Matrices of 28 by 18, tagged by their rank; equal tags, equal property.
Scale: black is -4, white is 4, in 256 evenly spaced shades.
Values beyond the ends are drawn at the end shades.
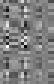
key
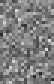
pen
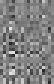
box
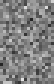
pen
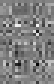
box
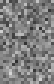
pen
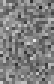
pen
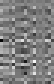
key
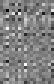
box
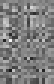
box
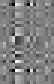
key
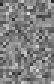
pen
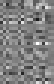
box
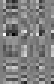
key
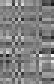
key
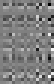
key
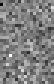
pen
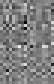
box
